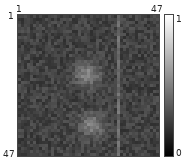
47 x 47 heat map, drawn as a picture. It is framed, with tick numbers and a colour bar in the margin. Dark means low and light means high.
The values are skewed, with a long tail toward high values. Column 34 differs from the columns beside it. There is no overall slope. Two bumps rise from the field. The halves do not mirror each other. On average the colour sits 30% of the way up the scale.
